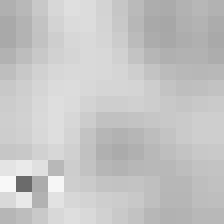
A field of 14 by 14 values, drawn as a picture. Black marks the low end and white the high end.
Roughest part: bottom left. Odd patch: rougher, in the bottom left. Average level on the scale: 80%. Histogram: heavy tails on both sides. Stripes: none.
